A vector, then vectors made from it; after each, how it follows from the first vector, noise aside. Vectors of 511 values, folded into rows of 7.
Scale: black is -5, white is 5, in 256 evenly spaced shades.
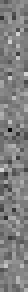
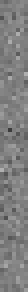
shrunk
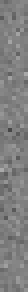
shrunk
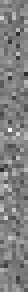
negated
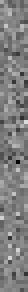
reversed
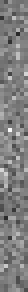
sign-scrambled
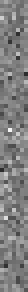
negated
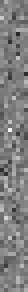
sign-scrambled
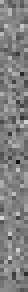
reversed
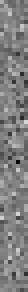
reversed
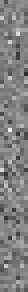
sign-scrambled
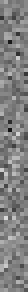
sign-scrambled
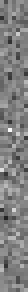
sign-scrambled
